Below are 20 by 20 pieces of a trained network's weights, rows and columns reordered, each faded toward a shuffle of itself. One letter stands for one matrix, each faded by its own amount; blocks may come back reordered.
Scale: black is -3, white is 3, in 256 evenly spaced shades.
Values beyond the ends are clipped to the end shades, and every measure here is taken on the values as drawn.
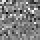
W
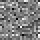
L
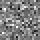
W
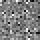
W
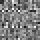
L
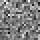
W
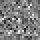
W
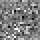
W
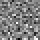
L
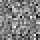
L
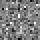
W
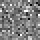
W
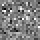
W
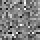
L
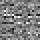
L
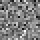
L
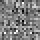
L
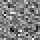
L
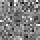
W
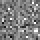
W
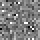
W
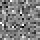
L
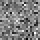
L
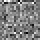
L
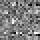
L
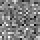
W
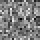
L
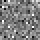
W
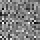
L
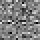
L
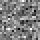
L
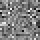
L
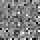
L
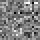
L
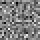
L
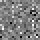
W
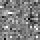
W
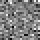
L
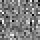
L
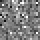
W
